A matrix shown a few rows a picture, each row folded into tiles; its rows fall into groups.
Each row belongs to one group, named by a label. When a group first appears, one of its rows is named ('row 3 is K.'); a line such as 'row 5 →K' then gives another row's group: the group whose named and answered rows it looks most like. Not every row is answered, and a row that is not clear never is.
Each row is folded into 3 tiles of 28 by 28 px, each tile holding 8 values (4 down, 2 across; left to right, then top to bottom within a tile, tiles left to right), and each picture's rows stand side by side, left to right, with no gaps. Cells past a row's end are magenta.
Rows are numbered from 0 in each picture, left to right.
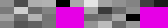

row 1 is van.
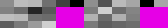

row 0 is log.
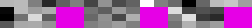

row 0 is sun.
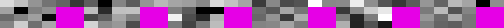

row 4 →sun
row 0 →van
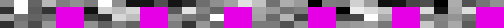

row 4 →sun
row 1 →sun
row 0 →log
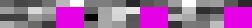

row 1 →sun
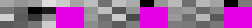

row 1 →van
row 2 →van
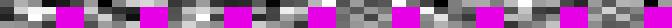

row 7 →van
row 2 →sun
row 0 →sun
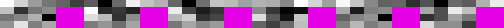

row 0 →van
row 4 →van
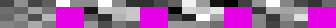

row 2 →sun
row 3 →sun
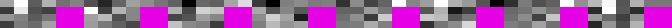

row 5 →log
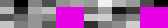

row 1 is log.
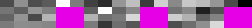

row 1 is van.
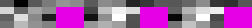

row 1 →sun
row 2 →sun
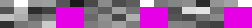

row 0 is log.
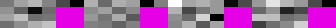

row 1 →van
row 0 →log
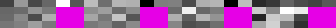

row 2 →van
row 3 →sun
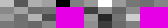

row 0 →van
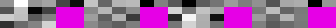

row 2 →sun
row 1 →van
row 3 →van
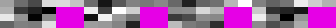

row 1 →sun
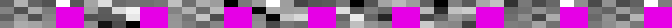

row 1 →sun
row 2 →van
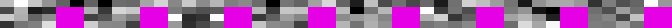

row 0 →log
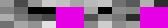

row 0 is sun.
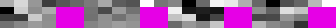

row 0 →sun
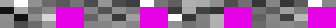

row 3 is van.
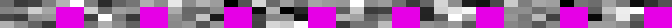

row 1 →sun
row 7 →sun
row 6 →van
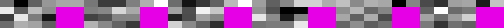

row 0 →sun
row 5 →van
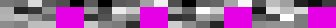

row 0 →log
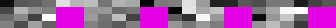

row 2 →sun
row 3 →sun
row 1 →van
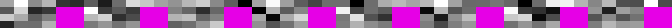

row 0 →log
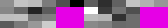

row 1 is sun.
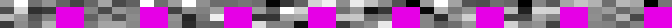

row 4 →log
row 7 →van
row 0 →log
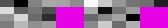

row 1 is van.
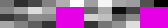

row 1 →log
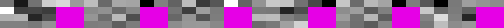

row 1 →van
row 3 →log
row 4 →van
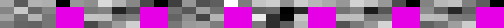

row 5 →log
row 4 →log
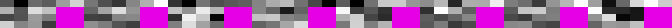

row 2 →sun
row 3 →log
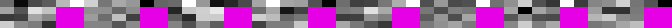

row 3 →log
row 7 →log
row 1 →van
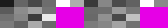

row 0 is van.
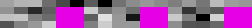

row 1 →sun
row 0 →log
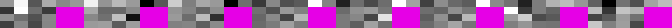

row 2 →van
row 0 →log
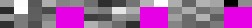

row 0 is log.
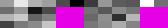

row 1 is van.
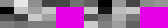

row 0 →sun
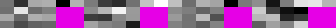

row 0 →van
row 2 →van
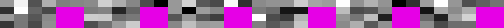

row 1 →log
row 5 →sun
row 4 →van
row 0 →log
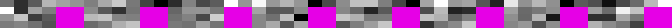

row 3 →van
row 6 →van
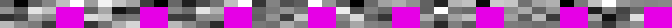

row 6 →van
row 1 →log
